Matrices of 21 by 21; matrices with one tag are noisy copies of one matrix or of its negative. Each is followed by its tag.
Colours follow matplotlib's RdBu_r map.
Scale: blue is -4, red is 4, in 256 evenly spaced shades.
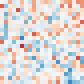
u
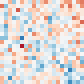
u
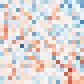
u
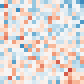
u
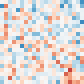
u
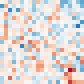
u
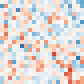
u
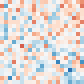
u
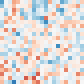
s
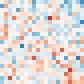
u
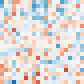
s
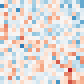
u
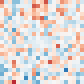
s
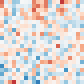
s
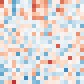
s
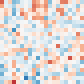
s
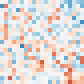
u
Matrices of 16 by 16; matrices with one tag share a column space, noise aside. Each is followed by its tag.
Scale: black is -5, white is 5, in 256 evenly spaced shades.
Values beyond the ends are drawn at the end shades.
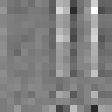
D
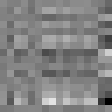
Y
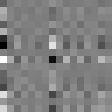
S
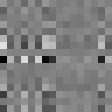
S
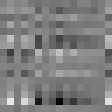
Y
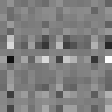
S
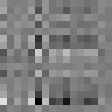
Y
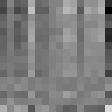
D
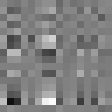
Y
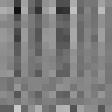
D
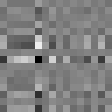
S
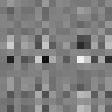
S
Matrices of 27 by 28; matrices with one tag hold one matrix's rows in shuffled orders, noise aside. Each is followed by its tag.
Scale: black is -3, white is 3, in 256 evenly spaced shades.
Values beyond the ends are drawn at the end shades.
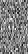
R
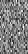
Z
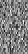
Z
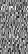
R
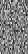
Z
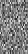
Z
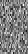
Z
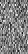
R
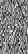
R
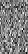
Z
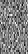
R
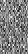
R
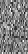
Z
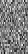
Z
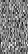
R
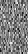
R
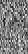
Z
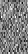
R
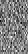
R
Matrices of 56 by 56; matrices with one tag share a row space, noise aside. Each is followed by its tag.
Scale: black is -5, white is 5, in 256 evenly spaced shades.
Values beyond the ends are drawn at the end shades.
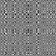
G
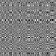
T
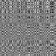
T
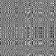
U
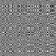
T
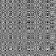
T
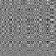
T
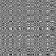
T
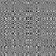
G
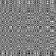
T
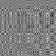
T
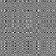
G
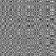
T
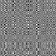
G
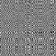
U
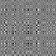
G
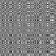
T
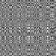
T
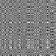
T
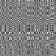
T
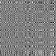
U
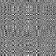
G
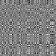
T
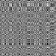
T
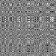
T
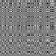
T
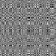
T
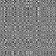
G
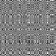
T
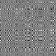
U
